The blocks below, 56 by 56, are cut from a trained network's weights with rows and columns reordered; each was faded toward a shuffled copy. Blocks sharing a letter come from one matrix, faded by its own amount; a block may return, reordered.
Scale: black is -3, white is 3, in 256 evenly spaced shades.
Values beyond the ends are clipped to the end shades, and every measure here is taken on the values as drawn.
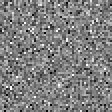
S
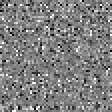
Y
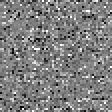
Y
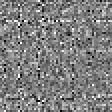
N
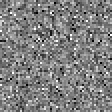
S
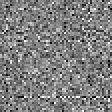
N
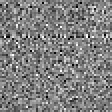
N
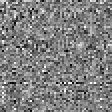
N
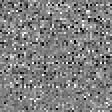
Y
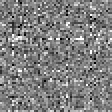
N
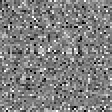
Y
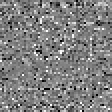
Y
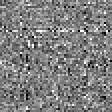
N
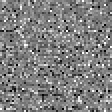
Y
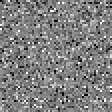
Y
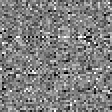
N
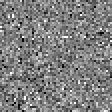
S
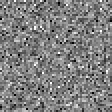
S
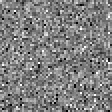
S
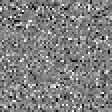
Y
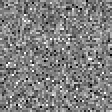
S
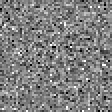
S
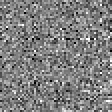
N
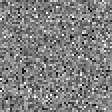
S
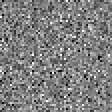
S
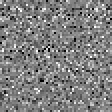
Y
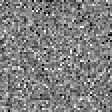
S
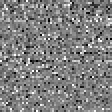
Y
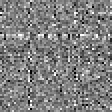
N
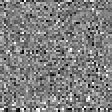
N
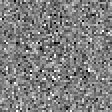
S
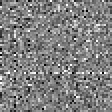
N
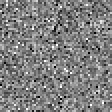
S
